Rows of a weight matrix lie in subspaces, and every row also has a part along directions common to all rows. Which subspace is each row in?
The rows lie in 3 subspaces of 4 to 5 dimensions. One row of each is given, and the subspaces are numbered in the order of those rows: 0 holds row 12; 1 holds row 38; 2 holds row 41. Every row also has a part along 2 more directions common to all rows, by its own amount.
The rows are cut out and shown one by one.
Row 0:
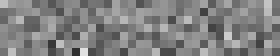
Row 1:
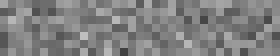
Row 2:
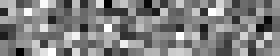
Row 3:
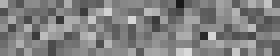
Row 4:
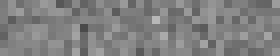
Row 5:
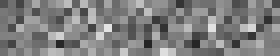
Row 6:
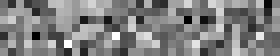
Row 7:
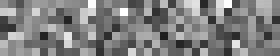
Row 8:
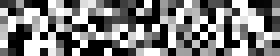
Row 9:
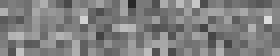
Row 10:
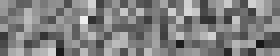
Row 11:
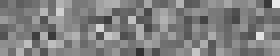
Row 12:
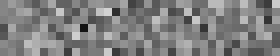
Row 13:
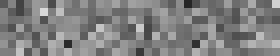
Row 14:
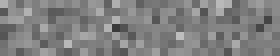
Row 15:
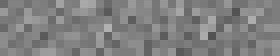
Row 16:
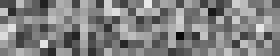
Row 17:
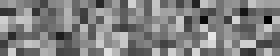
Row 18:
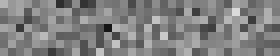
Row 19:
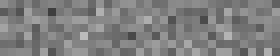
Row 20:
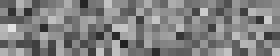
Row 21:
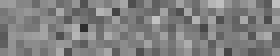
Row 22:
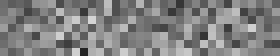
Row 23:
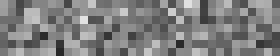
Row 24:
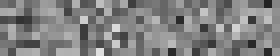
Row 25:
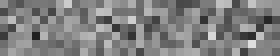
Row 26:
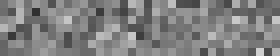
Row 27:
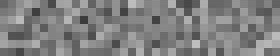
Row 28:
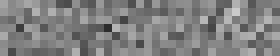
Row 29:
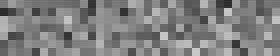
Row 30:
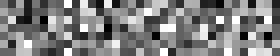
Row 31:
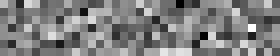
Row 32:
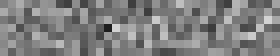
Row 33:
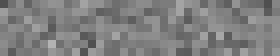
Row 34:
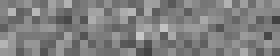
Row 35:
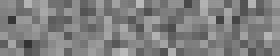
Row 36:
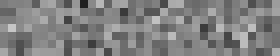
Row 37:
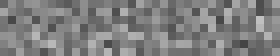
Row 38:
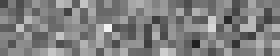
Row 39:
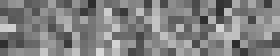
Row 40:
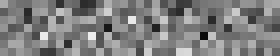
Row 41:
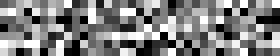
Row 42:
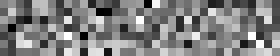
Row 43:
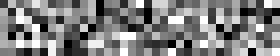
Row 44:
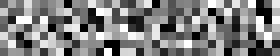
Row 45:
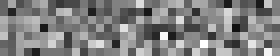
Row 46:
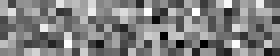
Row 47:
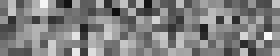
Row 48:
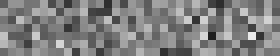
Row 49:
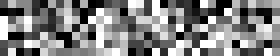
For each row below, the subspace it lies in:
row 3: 1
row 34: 2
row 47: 0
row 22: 1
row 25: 1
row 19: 2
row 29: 2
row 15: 1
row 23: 2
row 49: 2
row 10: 2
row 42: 0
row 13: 1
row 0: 1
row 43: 2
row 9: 2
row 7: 2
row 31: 1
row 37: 0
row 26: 2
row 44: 0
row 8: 0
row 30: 0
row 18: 1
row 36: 0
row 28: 1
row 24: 2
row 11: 1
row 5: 1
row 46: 2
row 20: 0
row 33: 1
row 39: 2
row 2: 0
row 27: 2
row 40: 1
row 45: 2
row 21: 0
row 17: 2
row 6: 1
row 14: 0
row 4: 0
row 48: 1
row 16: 0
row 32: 1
